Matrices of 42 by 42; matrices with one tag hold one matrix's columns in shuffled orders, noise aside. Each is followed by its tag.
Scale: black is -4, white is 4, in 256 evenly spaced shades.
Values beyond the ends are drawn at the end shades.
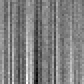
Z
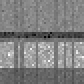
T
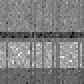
T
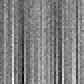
Z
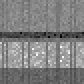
T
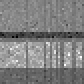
T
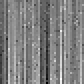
Z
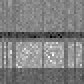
T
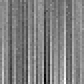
Z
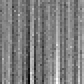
Z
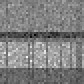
T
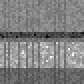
T
